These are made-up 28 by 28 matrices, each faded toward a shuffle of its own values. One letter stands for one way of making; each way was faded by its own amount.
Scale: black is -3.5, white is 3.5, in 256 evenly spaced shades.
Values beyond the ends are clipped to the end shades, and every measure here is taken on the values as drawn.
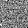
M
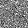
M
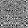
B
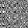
B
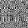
B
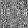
B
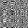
B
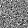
M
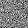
M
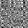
B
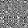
B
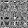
B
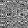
B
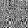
B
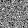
M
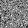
M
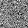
M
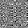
B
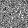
M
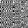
B
